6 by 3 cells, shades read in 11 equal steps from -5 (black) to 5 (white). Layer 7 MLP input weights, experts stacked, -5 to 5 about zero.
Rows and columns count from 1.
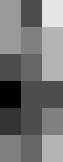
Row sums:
3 3 -1 -9 -5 1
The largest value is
4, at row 1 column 3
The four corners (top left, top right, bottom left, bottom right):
1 4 0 2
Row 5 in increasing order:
-3 -2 0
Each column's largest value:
1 0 4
